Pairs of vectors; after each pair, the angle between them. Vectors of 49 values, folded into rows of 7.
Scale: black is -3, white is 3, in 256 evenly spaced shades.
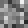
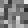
orthogonal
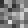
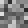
partly opposed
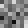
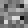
orthogonal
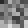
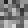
partly aligned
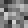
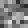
partly opposed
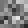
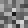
orthogonal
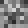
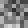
orthogonal
